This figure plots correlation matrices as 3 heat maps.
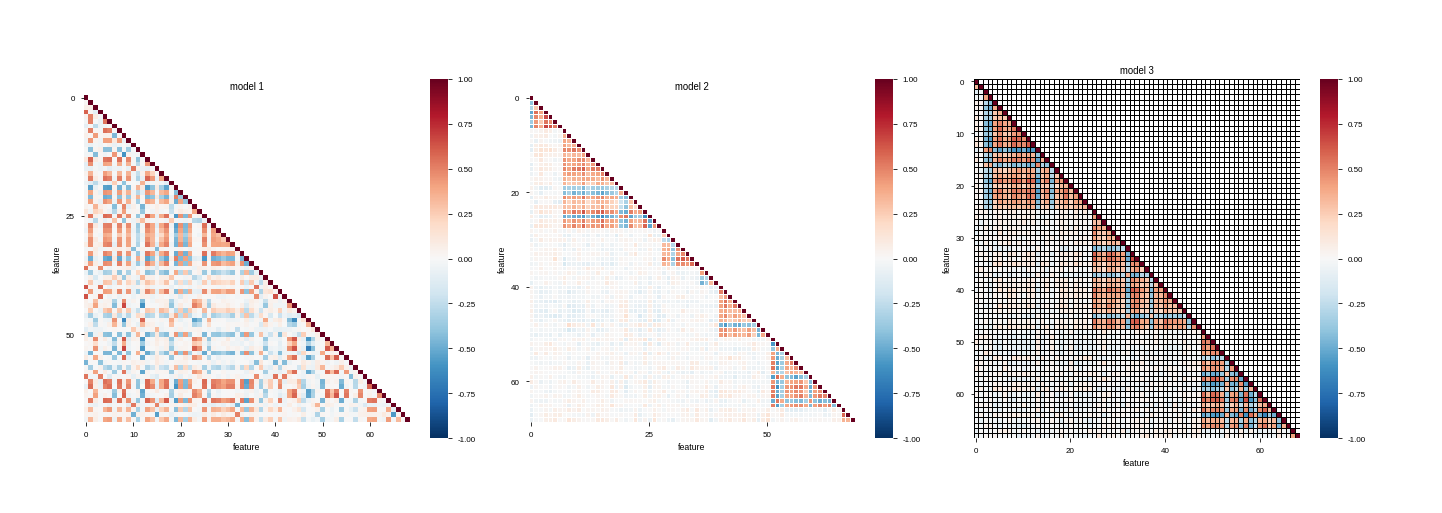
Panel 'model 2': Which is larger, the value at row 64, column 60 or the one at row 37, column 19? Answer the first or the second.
the second
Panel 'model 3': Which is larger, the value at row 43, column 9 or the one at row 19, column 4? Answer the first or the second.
the second
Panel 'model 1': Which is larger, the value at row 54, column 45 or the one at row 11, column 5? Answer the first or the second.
the first
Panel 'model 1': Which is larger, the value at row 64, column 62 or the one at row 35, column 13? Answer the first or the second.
the second
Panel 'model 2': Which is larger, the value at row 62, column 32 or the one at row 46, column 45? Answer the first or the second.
the second
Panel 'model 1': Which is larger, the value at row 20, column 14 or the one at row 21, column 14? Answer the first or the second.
the first
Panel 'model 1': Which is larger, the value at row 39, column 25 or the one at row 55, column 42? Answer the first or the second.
the first
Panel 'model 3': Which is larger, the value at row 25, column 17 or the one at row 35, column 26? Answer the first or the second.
the second
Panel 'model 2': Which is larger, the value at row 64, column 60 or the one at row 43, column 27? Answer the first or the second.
the second
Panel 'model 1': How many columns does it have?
69
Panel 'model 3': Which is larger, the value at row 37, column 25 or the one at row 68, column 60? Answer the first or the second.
the second
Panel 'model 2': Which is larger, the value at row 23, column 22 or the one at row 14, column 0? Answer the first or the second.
the first
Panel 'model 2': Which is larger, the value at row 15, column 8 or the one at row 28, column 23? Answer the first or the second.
the first
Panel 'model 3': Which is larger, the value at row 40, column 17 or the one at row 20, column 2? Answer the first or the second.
the first
